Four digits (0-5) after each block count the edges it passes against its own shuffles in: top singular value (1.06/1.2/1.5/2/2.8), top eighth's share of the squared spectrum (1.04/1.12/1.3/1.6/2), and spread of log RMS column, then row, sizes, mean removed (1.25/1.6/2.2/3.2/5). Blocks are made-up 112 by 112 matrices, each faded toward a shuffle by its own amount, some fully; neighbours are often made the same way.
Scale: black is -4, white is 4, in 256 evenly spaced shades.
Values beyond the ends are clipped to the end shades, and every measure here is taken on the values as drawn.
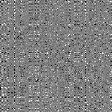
5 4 3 3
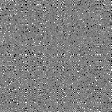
5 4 3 3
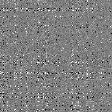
2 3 3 3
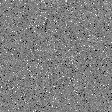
0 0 0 0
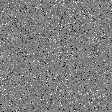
1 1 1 1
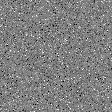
0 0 0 0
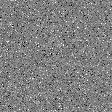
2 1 0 0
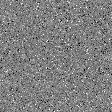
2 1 0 0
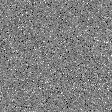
1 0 0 0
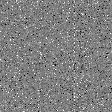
3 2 1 0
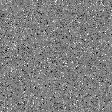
3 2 1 0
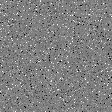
0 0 0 0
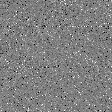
3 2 0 1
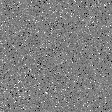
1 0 0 0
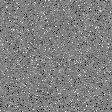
2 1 0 0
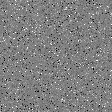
0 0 0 0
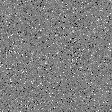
2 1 0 0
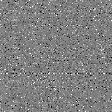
4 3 1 2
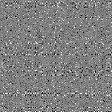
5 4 2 3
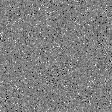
2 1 0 0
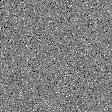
0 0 0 0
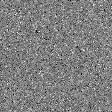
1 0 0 0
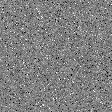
0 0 0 0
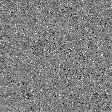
1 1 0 0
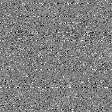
2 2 0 3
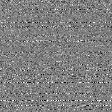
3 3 0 4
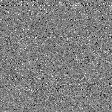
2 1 0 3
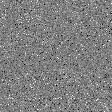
1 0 0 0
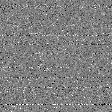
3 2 0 3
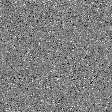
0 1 0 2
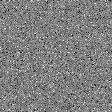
1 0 0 1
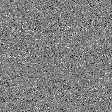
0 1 0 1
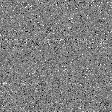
1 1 0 2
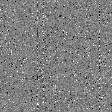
2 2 2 0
